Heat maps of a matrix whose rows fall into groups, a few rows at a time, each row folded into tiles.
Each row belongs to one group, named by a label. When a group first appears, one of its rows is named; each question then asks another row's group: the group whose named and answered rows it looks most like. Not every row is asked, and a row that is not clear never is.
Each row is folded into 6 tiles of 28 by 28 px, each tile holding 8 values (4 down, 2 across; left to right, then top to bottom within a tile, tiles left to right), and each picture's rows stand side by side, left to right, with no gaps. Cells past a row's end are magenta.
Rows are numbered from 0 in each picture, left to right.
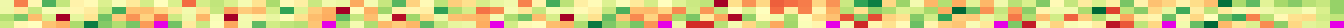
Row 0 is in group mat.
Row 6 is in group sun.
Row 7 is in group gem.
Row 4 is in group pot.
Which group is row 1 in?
mat
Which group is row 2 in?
mat
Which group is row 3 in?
mat
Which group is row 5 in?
sun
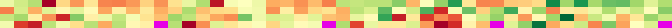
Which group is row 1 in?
pot
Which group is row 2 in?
sun
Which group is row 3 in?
gem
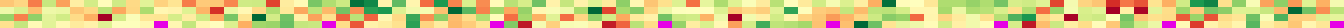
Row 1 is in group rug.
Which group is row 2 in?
sun
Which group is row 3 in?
sun
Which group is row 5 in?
gem
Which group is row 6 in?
pot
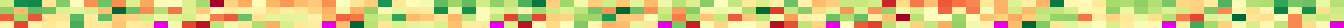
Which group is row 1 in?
pot
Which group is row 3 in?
sun
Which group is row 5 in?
pot
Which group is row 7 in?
gem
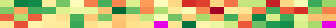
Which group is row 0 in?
sun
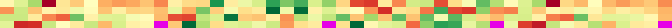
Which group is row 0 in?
pot
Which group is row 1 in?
gem
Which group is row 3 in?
pot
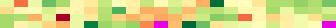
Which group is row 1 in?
gem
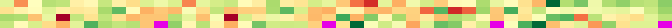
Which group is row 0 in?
mat
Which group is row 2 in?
rug
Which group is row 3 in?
gem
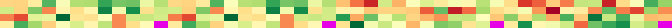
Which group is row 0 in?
gem
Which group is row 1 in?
gem
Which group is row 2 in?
rug
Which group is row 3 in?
rug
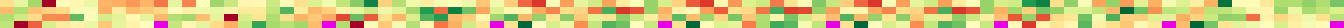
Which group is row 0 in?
pot
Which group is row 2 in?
sun
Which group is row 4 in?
rug
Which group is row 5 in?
rug
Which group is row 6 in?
sun
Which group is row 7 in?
gem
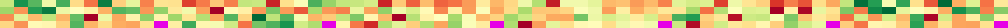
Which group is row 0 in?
sun
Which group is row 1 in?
rug
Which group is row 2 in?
pot
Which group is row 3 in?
pot
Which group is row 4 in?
pot
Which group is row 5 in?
sun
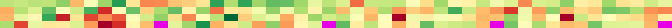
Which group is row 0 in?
sun
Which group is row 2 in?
mat
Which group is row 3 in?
mat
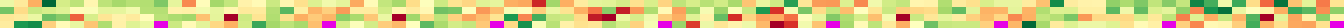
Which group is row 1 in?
mat
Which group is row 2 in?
mat
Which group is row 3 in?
rug
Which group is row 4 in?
sun
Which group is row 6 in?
gem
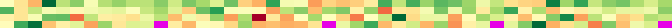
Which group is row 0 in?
gem
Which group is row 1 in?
sun
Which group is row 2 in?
gem
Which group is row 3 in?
gem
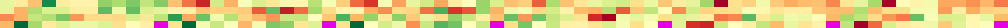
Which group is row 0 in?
gem
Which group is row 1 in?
rug
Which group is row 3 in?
rug
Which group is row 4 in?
pot
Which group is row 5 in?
pot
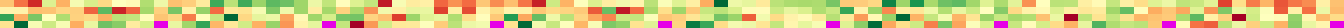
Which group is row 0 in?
rug
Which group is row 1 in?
gem
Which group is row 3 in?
rug
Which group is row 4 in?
gem
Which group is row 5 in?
gem
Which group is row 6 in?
mat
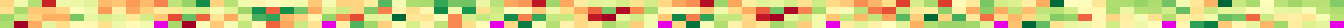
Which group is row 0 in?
pot
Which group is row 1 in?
sun
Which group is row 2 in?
gem
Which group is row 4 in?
rug
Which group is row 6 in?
gem
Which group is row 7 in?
gem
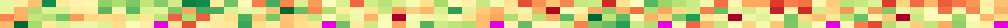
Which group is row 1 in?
sun
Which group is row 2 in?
mat
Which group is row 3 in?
rug
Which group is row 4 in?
pot
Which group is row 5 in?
pot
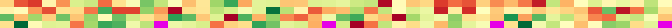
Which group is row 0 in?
rug
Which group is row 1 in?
mat
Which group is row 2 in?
pot
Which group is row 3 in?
rug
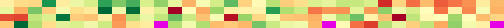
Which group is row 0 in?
gem
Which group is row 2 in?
pot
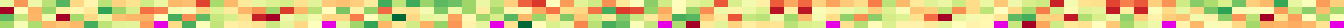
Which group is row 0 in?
mat
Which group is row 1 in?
rug
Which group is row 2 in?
gem
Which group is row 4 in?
pot
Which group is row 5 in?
rug
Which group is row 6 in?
pot
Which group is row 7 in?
sun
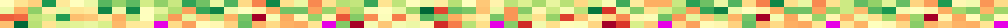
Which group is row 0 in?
gem
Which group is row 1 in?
sun
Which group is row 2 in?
sun
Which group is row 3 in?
sun
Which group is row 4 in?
sun
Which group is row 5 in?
sun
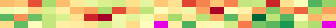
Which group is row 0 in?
rug
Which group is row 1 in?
rug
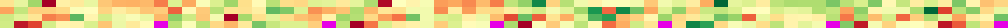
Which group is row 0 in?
pot
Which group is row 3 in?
sun
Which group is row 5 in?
sun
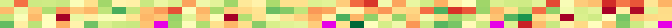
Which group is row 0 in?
mat
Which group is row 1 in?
mat
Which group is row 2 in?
rug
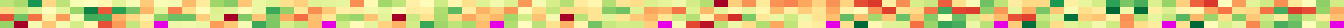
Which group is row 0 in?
sun
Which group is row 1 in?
mat
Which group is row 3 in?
mat
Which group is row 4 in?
pot
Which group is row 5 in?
rug
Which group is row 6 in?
gem
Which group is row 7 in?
rug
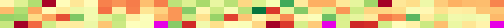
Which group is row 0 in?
pot
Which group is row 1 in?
sun
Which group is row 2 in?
pot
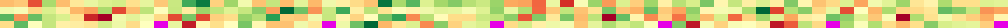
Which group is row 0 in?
rug
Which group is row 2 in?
gem
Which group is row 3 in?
rug
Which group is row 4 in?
sun
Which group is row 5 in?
mat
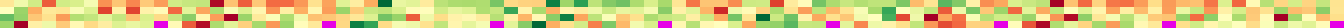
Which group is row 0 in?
pot
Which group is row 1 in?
pot
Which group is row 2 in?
gem
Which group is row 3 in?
gem
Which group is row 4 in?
rug
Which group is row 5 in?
sun
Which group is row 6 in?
pot
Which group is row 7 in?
rug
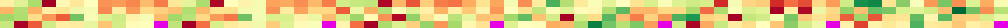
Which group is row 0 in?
pot
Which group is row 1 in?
pot
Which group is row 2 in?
pot
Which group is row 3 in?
mat
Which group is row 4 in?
pot
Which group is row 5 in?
sun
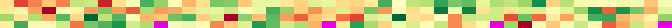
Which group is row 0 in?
rug
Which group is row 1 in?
mat
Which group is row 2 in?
gem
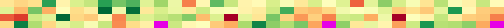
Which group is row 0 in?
gem
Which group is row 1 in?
mat
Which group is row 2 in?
mat
